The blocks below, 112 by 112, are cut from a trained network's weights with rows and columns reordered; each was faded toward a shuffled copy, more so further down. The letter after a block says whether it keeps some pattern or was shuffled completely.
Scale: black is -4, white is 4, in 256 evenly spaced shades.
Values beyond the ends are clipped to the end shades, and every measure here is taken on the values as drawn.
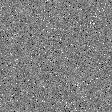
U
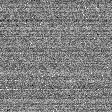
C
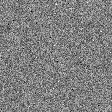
U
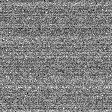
C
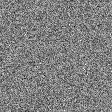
U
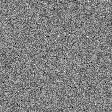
C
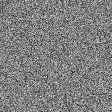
U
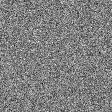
U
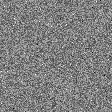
U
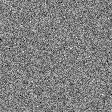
U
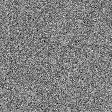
U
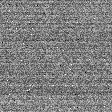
C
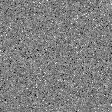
U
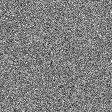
U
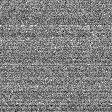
C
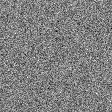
U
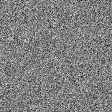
U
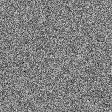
U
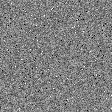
U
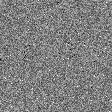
U
